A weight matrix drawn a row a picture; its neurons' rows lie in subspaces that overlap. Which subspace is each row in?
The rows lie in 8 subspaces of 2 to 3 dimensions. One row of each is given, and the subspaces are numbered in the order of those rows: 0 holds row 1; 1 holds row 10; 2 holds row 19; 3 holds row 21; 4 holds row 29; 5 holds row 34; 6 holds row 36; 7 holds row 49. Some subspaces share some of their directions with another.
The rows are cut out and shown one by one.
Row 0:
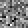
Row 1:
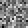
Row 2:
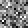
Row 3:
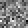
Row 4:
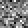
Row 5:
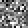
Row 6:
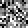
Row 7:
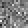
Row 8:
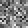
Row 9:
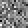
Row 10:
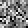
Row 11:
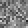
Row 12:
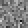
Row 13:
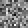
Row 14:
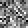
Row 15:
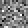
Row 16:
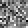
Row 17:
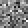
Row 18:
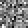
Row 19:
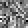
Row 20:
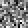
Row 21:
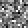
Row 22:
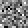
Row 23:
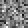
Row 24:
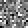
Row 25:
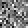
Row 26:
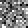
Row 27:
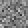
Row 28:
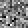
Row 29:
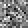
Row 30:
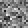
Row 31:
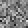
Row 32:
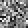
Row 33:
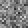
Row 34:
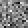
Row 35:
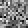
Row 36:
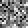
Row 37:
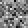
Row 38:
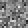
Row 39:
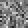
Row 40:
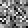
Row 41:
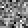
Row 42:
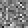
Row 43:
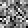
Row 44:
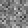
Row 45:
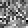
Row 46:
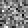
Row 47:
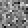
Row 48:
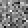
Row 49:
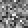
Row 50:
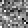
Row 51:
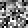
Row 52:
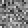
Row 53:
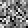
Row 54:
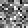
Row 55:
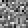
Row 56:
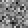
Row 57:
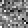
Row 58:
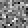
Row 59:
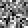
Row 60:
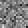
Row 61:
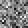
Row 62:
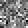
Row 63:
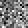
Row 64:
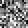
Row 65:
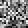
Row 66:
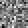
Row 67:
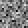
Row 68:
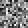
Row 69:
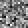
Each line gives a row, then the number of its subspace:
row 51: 6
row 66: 0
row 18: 0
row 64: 4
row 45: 1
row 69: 5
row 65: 1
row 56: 6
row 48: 5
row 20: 1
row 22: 2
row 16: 6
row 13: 7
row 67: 3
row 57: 4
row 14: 7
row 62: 4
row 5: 6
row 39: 2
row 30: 4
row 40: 6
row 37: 7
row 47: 5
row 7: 0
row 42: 5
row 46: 2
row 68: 7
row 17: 0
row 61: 3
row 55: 6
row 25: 0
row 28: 5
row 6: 4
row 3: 6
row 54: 3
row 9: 0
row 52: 4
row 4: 7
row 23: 2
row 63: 5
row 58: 5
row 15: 2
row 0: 5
